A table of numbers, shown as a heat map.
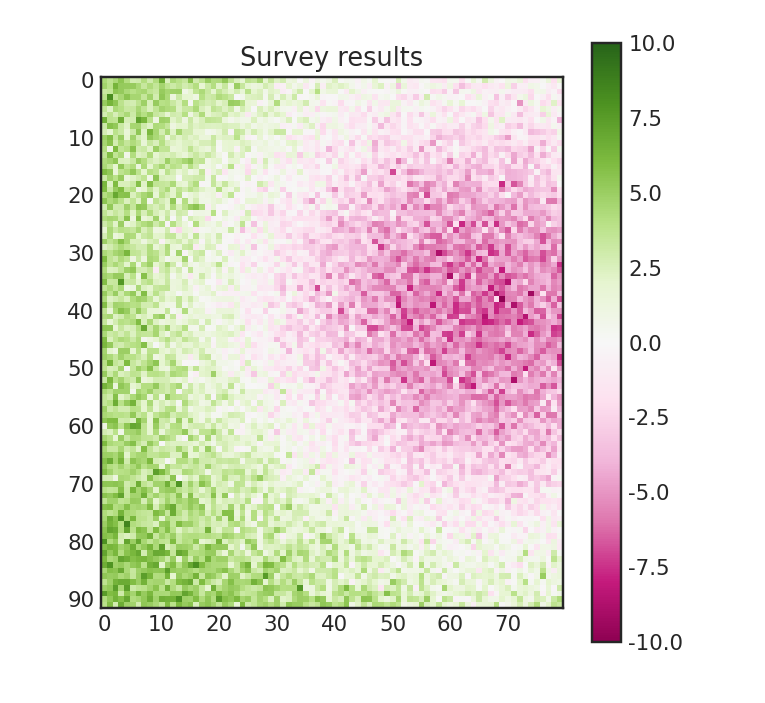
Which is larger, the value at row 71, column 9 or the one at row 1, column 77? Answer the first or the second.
the first
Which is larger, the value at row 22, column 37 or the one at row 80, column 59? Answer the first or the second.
the second
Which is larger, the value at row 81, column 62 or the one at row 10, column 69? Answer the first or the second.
the first
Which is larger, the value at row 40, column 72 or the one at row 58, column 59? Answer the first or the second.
the second
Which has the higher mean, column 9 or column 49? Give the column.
9
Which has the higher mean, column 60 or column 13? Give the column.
13
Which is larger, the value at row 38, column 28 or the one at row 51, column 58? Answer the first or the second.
the first
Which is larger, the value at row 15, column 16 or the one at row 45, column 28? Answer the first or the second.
the first
